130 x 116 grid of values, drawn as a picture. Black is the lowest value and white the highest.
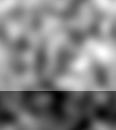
Average level on the scale: 50%. Ninth with the highest average: middle right. Lone odd cells: none. Seam: horizontal, 70% of the way down, the top part higher. Stripes: none.
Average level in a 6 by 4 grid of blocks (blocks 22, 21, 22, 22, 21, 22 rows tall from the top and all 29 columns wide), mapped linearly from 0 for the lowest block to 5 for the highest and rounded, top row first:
4 3 3 4
3 4 3 3
3 3 3 5
3 2 4 3
1 0 1 1
1 1 0 0
